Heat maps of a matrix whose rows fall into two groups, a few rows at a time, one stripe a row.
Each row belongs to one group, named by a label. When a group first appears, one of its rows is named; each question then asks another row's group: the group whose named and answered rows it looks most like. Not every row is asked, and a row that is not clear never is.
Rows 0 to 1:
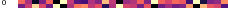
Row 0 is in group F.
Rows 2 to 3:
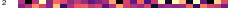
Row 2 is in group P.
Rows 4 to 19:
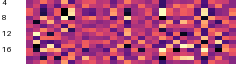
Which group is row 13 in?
P
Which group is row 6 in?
F
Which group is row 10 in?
F
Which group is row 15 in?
P
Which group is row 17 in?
F
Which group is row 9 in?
P
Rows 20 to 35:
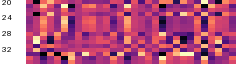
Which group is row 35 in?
F
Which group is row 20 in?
P
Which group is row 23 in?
P
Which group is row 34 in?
F
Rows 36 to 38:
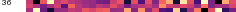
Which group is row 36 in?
P
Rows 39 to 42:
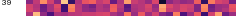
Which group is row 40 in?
F
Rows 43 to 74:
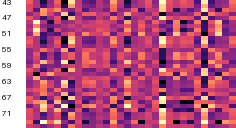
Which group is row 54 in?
F
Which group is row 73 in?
P
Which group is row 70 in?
P
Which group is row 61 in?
P
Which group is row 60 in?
F
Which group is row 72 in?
F
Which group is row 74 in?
F
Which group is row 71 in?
F
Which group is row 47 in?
F
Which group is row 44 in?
F
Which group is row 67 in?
F
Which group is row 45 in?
P
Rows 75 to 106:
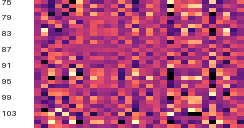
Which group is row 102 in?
P
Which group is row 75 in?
F
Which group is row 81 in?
P
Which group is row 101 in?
F
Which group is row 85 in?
P
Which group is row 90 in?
P
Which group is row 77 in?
F
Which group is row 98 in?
P
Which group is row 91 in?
F
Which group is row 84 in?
F
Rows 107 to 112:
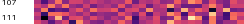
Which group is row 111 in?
P
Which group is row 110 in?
P
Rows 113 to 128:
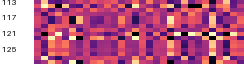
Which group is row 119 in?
P
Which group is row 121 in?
P
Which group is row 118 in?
F
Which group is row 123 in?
P
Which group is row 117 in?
F
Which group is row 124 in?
P
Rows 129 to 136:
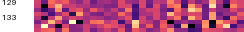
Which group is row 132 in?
F
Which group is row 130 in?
P
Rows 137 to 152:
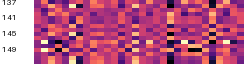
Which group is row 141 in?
F
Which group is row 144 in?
P
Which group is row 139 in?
P
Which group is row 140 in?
P
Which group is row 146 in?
F
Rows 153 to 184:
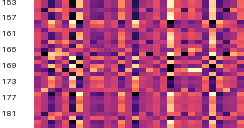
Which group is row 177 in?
F
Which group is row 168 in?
F
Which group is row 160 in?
P
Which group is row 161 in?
F
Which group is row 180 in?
F
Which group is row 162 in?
F
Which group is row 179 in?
F
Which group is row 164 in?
F
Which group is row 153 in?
F
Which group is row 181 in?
P
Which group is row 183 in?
F
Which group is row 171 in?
F
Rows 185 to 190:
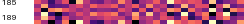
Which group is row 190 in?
F
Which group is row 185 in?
F
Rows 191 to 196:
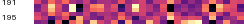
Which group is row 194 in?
P
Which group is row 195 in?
F
